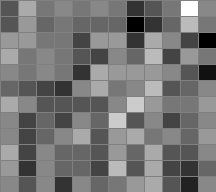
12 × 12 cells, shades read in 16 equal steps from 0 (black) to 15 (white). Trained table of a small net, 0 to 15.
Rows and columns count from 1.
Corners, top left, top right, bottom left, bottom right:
5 8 8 8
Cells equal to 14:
0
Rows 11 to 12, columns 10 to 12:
4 3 6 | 5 2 8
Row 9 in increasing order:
4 5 6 6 7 8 8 8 9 9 10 10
